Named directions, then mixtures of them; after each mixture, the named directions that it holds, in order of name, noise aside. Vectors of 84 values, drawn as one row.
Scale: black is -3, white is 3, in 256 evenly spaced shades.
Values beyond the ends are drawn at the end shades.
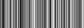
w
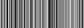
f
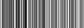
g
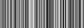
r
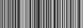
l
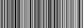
f, l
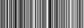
f, w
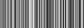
r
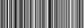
f, w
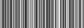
g, r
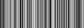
g, w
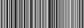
f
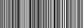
l, r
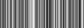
r, w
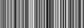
r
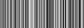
r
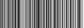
l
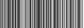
l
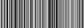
f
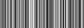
r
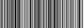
f, l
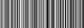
r, w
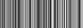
l, w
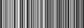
g, l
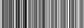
g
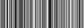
f, w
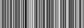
g, r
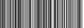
l, w
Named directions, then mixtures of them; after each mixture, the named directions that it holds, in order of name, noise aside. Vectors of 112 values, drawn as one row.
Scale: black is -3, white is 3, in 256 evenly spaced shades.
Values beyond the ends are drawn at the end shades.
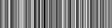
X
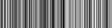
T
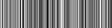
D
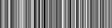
X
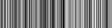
T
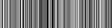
D, T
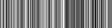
T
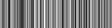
X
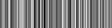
X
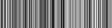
T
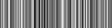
D, X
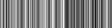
T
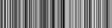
T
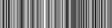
T, X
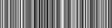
D, X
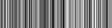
T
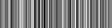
X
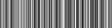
T, X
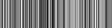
D, T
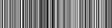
D, T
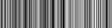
T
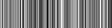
D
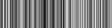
T, X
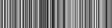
D, T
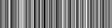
X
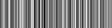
X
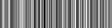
X
